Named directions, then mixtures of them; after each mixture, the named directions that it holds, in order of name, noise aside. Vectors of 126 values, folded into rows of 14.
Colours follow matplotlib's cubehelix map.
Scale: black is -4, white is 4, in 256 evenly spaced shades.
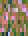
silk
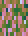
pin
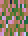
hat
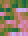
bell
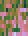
bell, pin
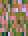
silk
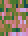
bell, pin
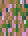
pin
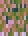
hat, silk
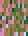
hat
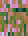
bell, silk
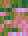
bell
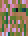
bell, silk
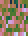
bell, hat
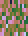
hat
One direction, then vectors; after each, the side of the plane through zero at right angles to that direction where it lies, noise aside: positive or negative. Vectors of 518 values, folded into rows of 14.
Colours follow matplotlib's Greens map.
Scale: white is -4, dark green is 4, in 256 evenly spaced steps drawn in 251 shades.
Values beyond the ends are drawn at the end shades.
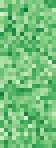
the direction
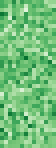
negative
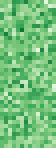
negative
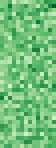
positive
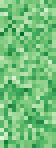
positive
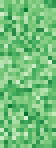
positive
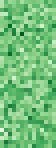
positive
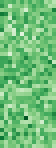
negative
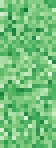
positive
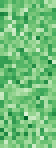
negative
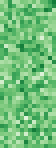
positive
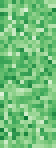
negative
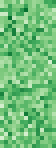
positive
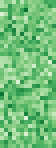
positive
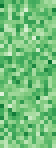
negative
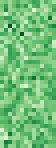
positive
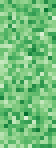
positive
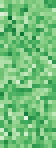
positive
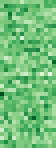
positive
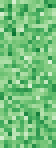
positive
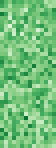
negative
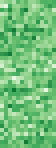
positive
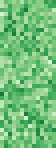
positive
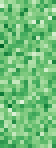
positive
